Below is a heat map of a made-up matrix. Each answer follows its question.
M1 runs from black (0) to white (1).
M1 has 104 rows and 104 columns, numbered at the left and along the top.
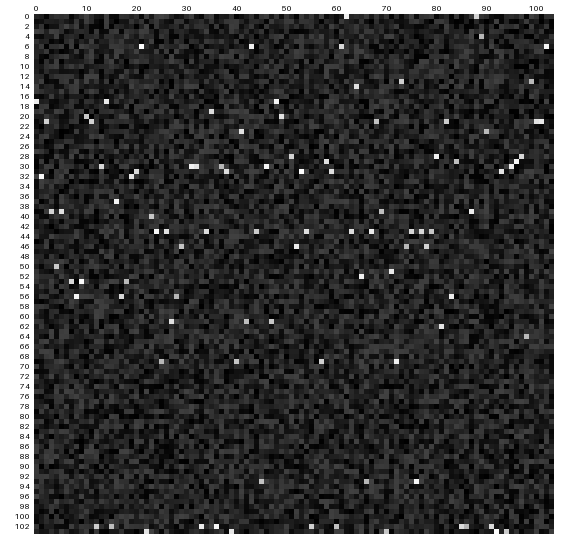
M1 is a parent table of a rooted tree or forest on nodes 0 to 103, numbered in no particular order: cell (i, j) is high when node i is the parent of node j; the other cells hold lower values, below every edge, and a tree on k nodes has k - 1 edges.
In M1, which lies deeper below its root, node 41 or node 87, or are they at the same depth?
node 41
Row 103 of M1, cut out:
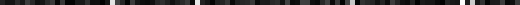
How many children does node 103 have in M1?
5
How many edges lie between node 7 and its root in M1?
3
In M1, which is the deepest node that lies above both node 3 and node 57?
39
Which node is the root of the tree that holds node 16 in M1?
30
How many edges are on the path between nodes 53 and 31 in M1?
1
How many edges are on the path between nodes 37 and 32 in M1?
2
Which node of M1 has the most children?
43
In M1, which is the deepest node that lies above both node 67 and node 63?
43
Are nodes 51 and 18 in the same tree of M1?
no
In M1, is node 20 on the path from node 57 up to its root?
no
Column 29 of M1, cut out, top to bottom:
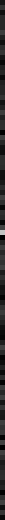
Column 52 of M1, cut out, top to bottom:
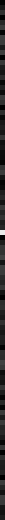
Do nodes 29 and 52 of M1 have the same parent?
yes
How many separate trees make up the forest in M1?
5
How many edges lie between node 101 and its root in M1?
2
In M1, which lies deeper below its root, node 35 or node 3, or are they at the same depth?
node 35
